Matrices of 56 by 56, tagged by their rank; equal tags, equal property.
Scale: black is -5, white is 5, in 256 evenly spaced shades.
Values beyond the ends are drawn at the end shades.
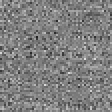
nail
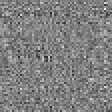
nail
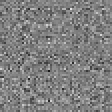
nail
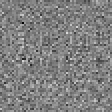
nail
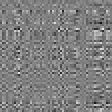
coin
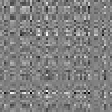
coin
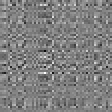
coin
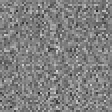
nail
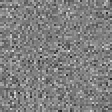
nail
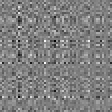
coin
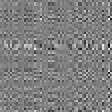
coin
